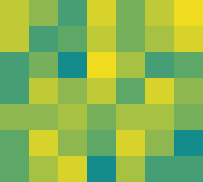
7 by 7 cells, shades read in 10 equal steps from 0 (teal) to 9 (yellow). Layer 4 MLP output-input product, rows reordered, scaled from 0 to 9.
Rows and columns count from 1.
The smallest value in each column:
2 2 0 0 3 2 0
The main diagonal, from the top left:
7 2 0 7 6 5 2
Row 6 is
3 8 5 3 8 5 0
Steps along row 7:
up up down up down same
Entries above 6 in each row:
4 3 1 3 0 2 1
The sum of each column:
29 37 29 38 37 36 31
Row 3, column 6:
2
